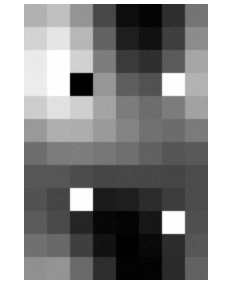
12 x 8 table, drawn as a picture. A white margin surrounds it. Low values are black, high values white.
The ninth with the lowest average is the bottom middle. The top left is the ninth with the highest average. Four lone cells stand out: three far higher and one far lower than their neighbours. No regular stripes run through it. Neither half mirrors the other.
